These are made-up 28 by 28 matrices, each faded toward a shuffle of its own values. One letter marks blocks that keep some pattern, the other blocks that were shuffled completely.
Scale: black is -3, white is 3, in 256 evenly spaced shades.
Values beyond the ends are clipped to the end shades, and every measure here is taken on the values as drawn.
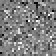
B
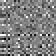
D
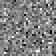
B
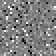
B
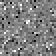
B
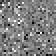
B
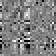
D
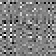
D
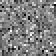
B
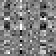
D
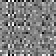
D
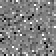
B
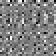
D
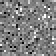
B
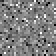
B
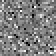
B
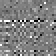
D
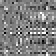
D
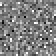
B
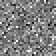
B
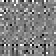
D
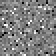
B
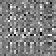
D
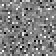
B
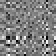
D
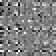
D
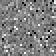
B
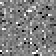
B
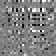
D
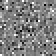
B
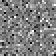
B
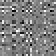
D
